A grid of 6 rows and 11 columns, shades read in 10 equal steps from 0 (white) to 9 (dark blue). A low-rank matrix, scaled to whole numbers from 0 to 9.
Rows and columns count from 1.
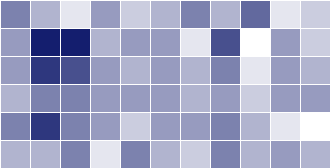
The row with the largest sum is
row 2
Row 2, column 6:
4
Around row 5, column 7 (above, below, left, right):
3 2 4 5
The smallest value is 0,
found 2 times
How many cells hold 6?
1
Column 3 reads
1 9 7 5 5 5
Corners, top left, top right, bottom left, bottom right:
5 2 3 3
